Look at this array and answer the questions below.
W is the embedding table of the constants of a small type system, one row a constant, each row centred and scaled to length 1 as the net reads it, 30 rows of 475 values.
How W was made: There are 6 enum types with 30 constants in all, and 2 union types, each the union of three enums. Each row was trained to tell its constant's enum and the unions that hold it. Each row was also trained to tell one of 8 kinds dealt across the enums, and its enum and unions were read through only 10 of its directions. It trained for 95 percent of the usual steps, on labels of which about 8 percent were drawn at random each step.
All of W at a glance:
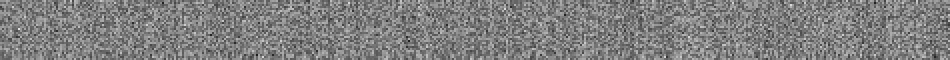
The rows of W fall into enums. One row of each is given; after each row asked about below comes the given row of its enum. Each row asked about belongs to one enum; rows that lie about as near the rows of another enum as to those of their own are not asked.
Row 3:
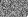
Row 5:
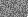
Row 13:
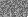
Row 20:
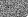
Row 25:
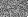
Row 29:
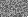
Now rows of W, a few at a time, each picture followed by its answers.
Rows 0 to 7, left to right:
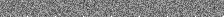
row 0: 13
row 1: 25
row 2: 13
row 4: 20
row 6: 13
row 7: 13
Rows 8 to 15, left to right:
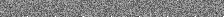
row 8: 29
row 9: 29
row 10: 25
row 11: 20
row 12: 25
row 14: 5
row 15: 5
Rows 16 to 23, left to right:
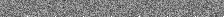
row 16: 3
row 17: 25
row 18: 5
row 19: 29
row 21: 5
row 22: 25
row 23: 29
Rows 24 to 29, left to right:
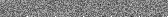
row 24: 13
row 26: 20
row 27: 20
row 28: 29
